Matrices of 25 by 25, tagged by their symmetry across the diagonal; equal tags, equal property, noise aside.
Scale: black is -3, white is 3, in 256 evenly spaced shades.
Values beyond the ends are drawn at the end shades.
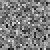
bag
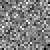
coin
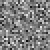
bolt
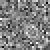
coin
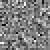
bolt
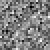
coin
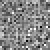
coin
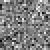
bolt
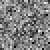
coin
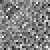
coin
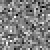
bolt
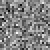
bag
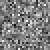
bag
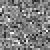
bag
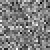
bag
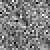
bolt
